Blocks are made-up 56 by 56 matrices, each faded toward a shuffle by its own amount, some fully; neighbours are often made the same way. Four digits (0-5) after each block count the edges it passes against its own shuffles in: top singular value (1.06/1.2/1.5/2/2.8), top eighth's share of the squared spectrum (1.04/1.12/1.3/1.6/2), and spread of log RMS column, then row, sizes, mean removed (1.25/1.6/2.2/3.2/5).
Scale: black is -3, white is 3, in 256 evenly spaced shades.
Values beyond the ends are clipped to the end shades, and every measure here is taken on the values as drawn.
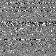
2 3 0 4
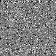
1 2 0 2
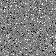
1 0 0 0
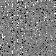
1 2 2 0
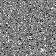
0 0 1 0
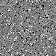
0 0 0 0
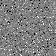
0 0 0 0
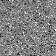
2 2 0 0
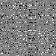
4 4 1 3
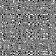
4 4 2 3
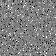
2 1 0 0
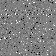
2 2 0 1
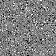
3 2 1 0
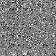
3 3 1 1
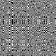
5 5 3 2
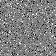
0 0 0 0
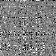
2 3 2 3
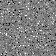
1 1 0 0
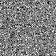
0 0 0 2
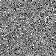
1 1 0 0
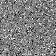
0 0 0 0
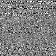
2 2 0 3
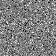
0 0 0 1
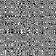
4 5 3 3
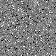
1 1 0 0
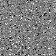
3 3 1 1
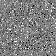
2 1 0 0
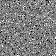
0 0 0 0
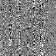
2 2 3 0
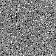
0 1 1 0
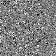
0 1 1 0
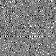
3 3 1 2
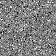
0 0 0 0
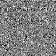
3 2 0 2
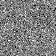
2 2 0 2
